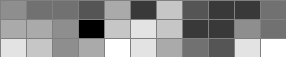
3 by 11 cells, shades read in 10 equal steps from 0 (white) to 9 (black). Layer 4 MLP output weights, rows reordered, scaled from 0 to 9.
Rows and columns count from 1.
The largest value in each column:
4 5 5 9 3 7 3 7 7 7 5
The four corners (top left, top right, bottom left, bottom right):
4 5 1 0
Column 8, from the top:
6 7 5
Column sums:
8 10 13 18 5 9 7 18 20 12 10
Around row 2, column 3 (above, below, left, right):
5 4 3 9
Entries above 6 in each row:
3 3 0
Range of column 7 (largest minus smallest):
1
